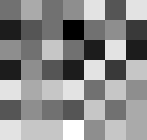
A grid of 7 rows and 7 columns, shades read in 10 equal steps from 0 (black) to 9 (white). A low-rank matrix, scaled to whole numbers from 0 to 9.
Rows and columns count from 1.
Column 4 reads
5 0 4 1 8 3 9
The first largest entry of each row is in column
5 6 6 5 1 5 4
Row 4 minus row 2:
0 2 -1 1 4 -3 5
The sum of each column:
30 36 36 30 37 36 35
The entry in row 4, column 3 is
3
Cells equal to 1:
5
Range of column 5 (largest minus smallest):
7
